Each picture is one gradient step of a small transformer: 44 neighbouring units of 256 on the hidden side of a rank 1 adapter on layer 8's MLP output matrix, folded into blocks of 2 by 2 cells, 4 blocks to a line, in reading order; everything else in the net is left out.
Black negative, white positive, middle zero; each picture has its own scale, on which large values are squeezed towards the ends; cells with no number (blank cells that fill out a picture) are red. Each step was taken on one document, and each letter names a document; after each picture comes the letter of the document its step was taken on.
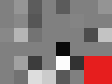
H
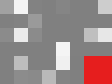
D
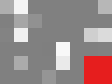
D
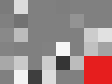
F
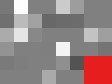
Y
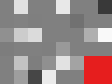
H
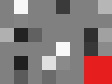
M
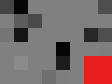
D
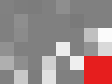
F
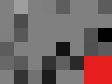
F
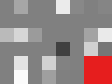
M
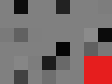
M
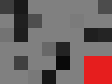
D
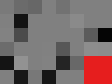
F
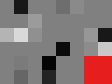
M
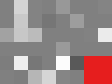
H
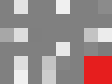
M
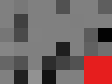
F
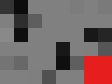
D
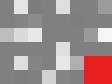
H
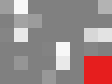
D
